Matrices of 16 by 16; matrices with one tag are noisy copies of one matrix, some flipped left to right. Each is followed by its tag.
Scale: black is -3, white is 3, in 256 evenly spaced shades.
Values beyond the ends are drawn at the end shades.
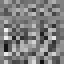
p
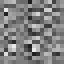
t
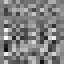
p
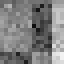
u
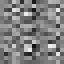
t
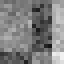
u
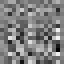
p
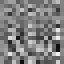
p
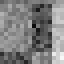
u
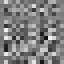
p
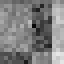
u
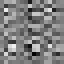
t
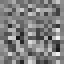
p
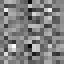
t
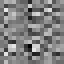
t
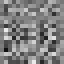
p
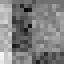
u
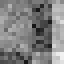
u
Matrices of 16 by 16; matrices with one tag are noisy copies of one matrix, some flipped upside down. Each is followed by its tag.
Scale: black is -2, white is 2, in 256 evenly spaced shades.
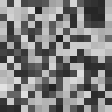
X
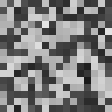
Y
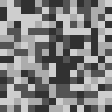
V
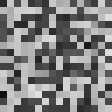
V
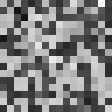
Y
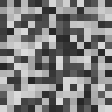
V
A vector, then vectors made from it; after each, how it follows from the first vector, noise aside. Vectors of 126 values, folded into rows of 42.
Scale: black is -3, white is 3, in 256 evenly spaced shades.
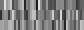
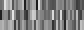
copied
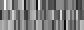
copied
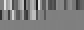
partly zeroed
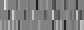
partly zeroed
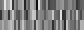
copied
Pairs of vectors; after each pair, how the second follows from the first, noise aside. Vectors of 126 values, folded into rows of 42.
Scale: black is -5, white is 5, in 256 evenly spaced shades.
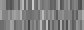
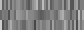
shuffled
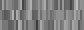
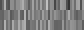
shuffled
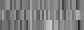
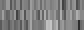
copied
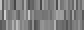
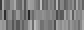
negated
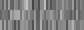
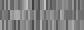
copied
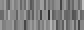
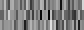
scaled up
